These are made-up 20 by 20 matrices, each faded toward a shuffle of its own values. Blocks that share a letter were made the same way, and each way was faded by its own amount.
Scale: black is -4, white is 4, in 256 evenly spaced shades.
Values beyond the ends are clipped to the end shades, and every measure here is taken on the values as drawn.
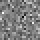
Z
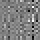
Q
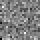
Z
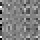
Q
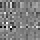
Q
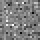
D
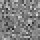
Z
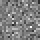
Z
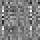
Q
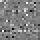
D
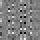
Q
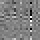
Q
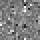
Z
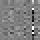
Q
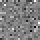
D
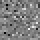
D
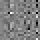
Q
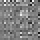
Q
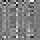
Q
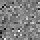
D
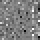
Z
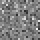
Z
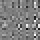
Q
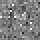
D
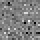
D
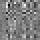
Q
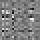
Q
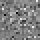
D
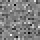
D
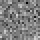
Z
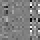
Q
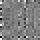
Q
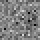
Z
